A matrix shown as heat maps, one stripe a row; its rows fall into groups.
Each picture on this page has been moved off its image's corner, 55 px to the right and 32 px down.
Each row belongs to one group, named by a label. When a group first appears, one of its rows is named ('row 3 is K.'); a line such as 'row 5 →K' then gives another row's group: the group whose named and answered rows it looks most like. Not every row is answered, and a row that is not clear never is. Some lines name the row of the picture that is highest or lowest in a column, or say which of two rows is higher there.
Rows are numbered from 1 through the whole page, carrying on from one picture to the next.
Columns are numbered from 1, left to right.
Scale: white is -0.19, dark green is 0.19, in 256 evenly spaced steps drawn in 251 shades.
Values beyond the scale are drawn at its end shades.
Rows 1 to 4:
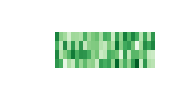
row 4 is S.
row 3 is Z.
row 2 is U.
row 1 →S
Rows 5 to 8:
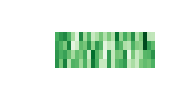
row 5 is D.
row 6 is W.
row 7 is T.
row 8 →T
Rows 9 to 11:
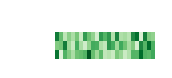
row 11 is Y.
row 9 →S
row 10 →T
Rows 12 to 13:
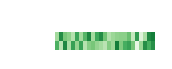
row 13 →U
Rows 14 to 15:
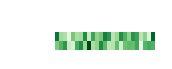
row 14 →S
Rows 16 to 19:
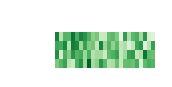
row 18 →U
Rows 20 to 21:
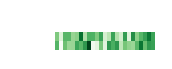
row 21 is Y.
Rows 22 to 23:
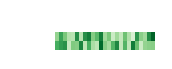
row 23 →D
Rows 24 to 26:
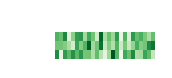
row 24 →D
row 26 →Z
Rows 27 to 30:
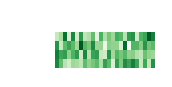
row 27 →U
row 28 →Z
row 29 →T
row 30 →S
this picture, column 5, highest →27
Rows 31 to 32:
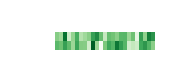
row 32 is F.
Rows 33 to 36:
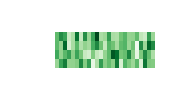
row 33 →T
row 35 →F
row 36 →D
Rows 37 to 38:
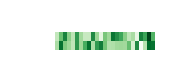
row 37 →F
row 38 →W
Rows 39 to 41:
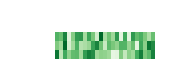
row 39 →D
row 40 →T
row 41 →Y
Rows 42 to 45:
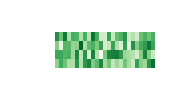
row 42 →T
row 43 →Z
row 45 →W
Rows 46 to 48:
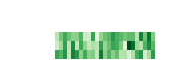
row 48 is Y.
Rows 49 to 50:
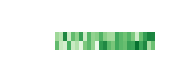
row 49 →U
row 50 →S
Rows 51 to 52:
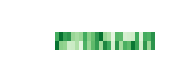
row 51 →W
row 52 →S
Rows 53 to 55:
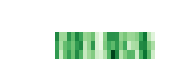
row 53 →F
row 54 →F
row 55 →F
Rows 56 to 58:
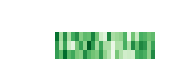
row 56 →T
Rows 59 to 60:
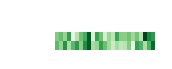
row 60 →Y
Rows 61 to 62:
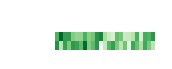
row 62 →Z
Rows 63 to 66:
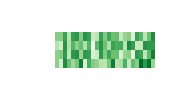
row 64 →U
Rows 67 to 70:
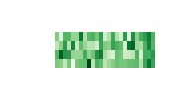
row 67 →Z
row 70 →W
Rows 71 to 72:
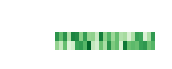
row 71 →Y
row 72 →D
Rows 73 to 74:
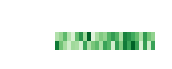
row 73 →D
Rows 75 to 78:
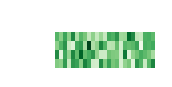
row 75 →U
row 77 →Z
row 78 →Y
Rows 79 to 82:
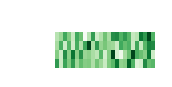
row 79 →F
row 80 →W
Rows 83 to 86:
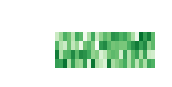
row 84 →S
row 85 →Z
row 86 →T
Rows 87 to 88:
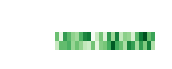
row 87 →Y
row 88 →F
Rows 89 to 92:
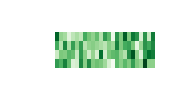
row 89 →S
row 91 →U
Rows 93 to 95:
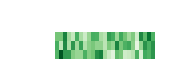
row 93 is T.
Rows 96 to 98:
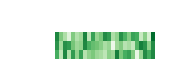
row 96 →S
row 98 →U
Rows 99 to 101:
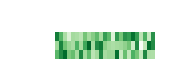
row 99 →S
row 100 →W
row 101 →D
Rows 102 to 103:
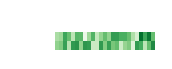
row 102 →F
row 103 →Y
